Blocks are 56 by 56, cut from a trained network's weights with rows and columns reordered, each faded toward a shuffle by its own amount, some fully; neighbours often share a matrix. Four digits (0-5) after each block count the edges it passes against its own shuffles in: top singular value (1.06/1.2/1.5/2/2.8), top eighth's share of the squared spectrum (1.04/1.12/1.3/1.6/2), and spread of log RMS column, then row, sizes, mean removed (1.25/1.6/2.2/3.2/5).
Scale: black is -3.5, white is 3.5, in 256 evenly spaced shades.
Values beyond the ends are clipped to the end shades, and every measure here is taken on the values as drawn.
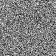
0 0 0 0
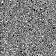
0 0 0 0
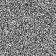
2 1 0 0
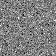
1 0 0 0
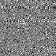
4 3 1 2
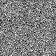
0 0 0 0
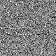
2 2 0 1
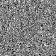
2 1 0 0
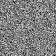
2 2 0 0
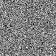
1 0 0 0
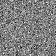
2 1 0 0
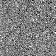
1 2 0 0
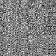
4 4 1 2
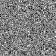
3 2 0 1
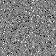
3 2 0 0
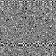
4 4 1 2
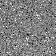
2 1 0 0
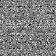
3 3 1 2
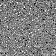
1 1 0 0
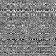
4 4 1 3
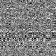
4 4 1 2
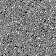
1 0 0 0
